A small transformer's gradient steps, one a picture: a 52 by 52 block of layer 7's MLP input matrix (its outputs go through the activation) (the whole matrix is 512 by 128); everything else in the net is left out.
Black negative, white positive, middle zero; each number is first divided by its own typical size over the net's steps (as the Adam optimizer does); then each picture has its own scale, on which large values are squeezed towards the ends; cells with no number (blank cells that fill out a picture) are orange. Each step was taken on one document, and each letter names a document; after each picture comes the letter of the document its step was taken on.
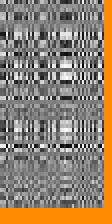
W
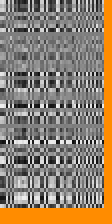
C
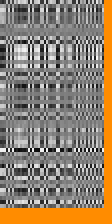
C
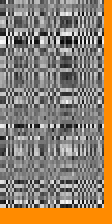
W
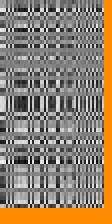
C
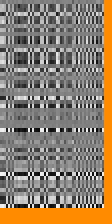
C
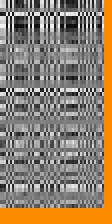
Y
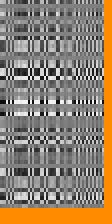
C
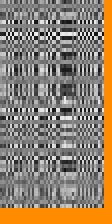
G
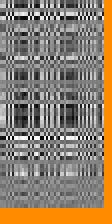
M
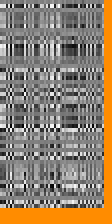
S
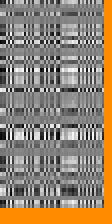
S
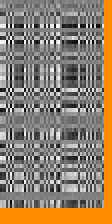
S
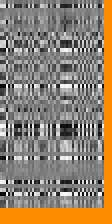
W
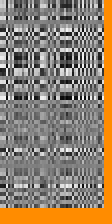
W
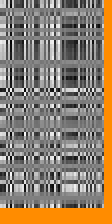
S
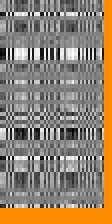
M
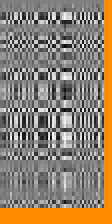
G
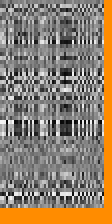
W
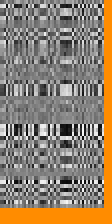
W
